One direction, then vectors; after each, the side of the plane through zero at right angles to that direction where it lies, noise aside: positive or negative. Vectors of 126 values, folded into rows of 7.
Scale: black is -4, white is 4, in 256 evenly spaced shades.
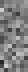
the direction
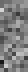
positive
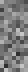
negative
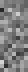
negative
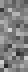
negative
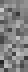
positive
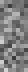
negative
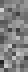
positive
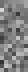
positive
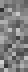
negative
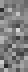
negative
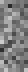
negative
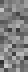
positive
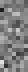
negative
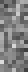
negative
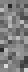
positive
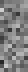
positive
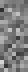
negative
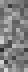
negative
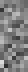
negative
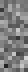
negative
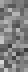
negative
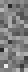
positive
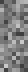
positive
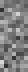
negative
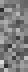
negative
